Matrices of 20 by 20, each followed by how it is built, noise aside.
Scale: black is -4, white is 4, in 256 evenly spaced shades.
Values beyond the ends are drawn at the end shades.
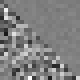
lower triangular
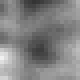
smooth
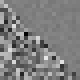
lower triangular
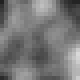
smooth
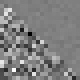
lower triangular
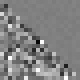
lower triangular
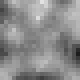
smooth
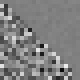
lower triangular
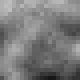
smooth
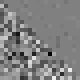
lower triangular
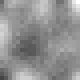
smooth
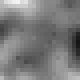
smooth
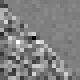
lower triangular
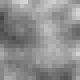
smooth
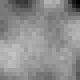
smooth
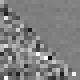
lower triangular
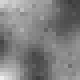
smooth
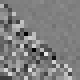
lower triangular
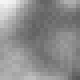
smooth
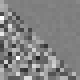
lower triangular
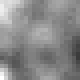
smooth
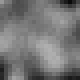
smooth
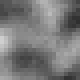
smooth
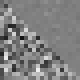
lower triangular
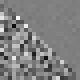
lower triangular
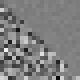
lower triangular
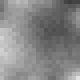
smooth
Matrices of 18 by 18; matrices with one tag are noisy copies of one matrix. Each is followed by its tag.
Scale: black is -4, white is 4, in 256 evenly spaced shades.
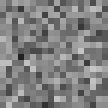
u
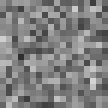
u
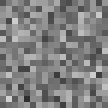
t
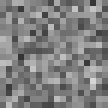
u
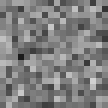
u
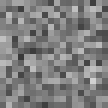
u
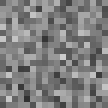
t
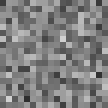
t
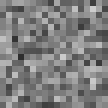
u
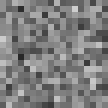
u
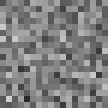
t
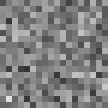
t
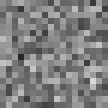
u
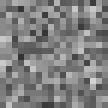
u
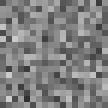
t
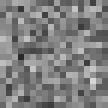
u
